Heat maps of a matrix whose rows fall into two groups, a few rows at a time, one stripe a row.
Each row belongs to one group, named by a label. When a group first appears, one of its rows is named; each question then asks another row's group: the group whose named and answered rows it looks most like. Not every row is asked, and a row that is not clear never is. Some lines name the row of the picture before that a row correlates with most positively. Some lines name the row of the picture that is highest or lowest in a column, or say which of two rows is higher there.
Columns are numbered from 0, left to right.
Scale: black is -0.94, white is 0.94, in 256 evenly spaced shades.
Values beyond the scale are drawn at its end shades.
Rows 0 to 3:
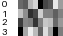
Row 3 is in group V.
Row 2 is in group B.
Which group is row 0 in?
V
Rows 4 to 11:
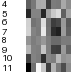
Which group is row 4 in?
V
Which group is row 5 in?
B
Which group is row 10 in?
B
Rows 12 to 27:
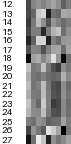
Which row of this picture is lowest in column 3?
15
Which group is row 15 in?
B
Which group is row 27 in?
V
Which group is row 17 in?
B
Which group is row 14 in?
V
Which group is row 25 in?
V
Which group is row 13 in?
V
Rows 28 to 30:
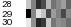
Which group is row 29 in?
V
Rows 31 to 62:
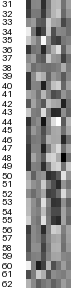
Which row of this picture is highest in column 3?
35
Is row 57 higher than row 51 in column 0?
No
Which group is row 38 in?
V
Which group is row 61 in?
V
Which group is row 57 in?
B
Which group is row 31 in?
B
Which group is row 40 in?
B
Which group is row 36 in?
B
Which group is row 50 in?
V
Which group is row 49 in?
B
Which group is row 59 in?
B
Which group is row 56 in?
B
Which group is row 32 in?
B
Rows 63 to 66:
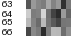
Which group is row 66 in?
B
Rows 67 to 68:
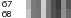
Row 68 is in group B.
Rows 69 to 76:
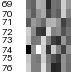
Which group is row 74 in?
V
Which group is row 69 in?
V
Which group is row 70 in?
V
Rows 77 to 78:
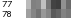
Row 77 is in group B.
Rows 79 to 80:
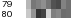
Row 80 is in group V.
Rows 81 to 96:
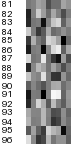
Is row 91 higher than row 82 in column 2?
No
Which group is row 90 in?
B
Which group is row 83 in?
B
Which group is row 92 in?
V
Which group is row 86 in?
B
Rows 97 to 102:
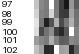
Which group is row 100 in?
V
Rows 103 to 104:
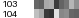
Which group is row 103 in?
V
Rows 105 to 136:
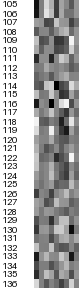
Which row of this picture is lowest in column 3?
116
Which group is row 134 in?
B
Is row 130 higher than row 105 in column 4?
Yes
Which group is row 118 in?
V
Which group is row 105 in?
V
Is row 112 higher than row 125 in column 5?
Yes
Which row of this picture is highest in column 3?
119
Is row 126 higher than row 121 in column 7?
No
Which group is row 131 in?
B
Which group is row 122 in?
V
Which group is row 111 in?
B
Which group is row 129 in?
B
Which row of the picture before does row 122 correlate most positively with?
103
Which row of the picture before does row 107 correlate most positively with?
104
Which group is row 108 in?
B
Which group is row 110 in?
V
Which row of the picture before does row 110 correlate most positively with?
103
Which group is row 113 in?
B
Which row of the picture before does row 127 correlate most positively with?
104
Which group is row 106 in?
V
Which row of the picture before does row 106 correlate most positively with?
103
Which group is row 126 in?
B
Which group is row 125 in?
V
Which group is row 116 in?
B
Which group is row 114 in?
V
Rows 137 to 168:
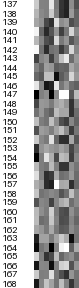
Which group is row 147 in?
B
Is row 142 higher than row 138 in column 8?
Yes
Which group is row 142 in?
V
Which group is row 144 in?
V
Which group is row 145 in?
V
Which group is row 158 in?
V
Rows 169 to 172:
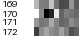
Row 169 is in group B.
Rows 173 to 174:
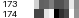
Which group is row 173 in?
V
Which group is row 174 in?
V
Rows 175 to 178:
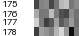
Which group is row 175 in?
B
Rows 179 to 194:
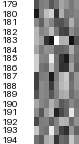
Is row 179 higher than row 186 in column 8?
Yes
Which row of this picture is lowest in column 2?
183
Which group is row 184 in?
V
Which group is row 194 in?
V
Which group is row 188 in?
B
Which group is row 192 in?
B
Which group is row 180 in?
V
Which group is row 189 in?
B
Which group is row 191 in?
V
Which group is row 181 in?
V
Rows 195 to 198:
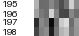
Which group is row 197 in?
B
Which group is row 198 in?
B
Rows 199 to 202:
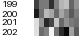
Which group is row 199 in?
B
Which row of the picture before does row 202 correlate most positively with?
196
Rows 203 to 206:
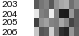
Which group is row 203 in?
B
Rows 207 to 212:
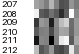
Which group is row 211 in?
B
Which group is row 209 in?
B
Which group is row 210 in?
B
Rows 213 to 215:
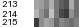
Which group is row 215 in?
V
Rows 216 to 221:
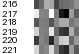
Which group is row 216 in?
V
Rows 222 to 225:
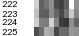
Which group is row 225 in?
V
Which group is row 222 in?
V
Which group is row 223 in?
V
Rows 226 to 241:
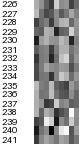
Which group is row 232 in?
B
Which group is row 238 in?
V
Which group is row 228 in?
B
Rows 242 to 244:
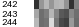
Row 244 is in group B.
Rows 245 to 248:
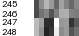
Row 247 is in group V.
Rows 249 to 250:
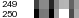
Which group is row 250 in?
B
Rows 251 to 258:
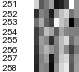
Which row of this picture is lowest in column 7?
253
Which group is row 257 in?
B
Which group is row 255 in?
B
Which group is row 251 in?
V
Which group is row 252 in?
B
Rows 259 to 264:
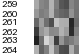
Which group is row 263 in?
V
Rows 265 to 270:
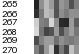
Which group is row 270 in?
V
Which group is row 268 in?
V
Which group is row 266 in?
V
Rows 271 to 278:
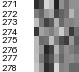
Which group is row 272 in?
V
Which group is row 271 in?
V
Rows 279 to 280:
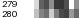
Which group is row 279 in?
V
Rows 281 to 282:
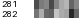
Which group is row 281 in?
B
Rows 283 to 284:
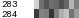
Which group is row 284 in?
B
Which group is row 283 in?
V
